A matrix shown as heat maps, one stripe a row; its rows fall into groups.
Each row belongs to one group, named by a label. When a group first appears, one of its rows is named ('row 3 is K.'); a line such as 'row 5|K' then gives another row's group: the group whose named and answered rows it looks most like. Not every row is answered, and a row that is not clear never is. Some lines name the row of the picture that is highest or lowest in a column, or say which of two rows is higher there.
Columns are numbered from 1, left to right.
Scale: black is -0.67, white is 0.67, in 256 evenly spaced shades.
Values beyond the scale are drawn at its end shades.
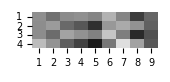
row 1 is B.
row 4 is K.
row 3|B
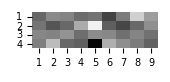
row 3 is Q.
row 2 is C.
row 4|K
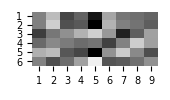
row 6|C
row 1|K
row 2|K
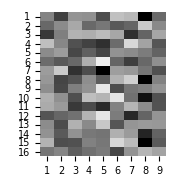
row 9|C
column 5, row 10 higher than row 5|Yes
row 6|C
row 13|C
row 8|B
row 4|K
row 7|K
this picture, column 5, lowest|7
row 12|C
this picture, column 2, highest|7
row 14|B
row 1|B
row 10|B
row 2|Q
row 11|K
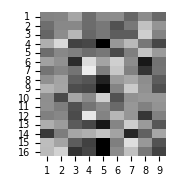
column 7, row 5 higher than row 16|No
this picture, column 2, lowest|10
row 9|K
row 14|C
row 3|Q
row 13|K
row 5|Q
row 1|Q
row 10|C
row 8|K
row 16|K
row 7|B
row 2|Q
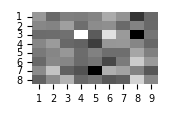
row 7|K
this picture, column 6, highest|3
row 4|K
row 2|Q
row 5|Q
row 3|B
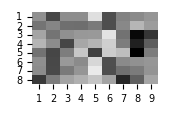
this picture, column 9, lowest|3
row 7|C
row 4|B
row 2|Q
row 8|C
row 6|C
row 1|C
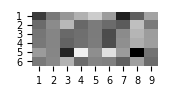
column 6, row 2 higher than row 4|Yes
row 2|Q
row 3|Q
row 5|B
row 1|C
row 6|Q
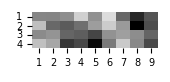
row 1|B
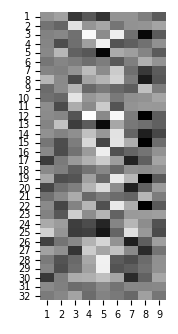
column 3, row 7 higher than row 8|Yes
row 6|Q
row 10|C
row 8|B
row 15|B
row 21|Q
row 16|C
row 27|B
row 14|B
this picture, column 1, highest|25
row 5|K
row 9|Q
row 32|Q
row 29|C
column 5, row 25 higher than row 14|No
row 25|K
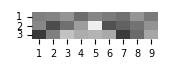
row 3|C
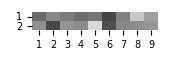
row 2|C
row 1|Q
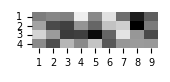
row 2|B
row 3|K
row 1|B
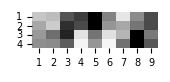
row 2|K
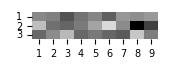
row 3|Q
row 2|B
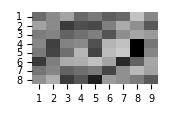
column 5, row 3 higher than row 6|No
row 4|B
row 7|Q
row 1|Q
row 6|C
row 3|Q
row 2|K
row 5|B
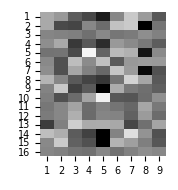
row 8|K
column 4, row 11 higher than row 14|Yes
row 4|K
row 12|Q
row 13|C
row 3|Q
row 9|K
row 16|Q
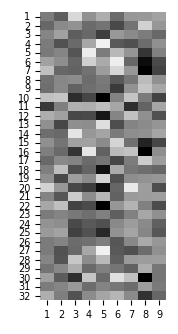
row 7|B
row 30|B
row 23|Q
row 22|K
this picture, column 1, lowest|11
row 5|B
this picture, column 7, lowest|11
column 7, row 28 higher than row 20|No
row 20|K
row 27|C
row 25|K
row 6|B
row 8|Q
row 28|C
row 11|C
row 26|Q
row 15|B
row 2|Q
